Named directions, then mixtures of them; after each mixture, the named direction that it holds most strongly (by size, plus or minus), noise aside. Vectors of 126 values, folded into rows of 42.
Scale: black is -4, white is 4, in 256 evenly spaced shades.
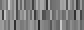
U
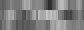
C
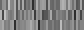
U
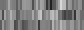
C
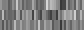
U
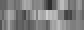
C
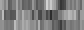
C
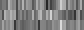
U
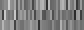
U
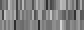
U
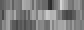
C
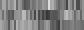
C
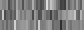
U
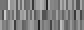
U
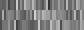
U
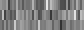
U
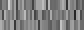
U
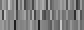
U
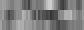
C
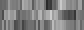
C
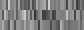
U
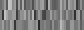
U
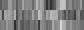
C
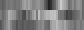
C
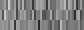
U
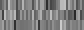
U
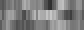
C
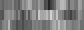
C
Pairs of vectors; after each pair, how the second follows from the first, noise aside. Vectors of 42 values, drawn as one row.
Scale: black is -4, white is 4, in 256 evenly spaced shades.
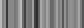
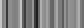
copied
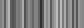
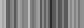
shuffled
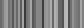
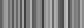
copied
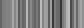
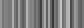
sign-scrambled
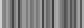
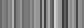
shuffled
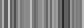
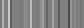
partly zeroed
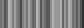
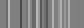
partly zeroed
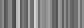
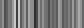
sign-scrambled
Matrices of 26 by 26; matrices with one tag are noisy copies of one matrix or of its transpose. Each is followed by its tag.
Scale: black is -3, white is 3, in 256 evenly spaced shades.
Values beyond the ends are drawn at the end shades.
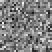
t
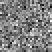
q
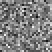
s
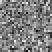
t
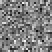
t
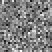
q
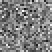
s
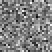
s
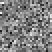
q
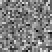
t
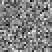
q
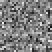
t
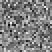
s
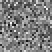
s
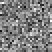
q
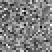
s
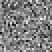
s
